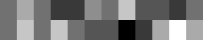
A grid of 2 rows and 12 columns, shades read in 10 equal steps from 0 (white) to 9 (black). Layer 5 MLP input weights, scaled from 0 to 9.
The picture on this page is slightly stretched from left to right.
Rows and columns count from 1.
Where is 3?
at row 1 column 2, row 2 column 10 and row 2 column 12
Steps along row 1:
down up up same down up down up same up down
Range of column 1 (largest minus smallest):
0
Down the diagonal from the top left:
5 2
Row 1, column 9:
6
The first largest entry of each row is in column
4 8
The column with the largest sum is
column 9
